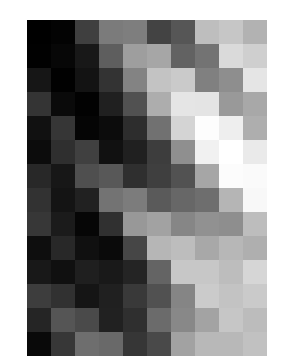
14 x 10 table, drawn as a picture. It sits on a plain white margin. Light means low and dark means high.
The bottom right is the smoothest part. The top left is the ninth with the highest average. The ninth with the lowest average is the middle right. Values rise toward the left.
